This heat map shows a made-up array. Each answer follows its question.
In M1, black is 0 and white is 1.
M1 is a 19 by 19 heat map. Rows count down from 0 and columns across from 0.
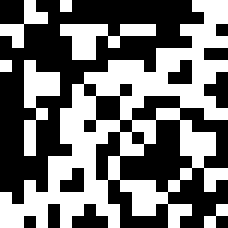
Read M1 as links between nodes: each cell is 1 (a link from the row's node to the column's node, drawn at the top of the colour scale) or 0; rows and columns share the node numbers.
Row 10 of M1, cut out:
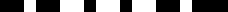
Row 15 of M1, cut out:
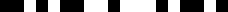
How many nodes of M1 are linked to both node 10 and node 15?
4
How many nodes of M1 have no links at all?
0
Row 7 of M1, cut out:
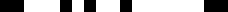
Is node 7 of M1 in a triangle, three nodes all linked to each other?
yes
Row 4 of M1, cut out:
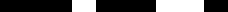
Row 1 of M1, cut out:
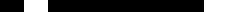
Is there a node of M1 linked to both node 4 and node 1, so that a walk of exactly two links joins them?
no
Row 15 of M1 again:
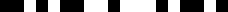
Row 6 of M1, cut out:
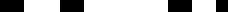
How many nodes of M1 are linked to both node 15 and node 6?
8
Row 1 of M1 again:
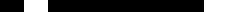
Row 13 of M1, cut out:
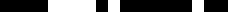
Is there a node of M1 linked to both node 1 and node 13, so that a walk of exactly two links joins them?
no
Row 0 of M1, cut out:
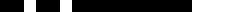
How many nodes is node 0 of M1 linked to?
5
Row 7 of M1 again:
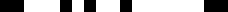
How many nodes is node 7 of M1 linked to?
12
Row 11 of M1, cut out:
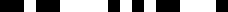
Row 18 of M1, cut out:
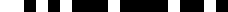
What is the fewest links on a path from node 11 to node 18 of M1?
2
